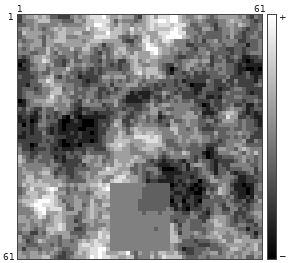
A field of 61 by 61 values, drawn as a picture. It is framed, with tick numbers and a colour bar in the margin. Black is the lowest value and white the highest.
Grain: blotchy. Ninth with the lowest average: middle left. Calmest part: bottom middle. Odd rows or columns: none. Odd patch: calmer, in the bottom middle.
